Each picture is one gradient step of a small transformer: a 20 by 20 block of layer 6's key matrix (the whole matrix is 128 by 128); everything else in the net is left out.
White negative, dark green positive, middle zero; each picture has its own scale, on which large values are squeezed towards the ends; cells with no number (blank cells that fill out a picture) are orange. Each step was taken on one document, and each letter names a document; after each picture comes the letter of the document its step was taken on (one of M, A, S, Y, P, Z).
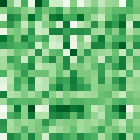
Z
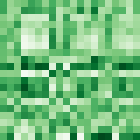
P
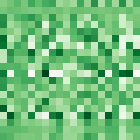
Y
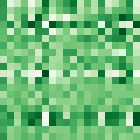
Y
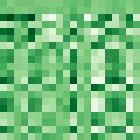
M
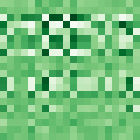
Z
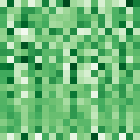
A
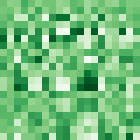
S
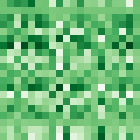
P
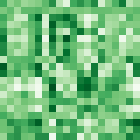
S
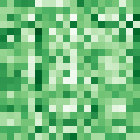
M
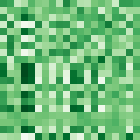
A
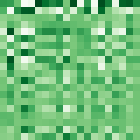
A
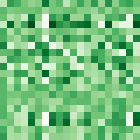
Y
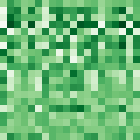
Z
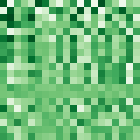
M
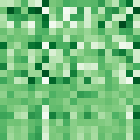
Y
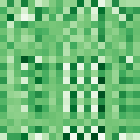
A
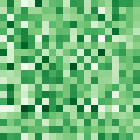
A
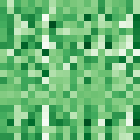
Y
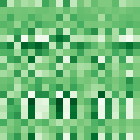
P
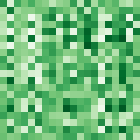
M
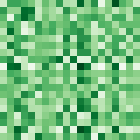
A
